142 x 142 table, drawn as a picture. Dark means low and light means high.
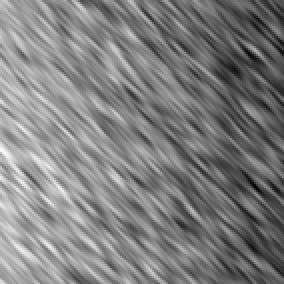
Values rise toward the left. The ninth with the lowest average is the top right. No row or column stands out. The grain runs diagonally down to the right.
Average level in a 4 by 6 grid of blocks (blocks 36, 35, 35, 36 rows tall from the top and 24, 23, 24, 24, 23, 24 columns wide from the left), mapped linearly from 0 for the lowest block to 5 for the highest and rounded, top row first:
433210 / 543210 / 543211 / 543210
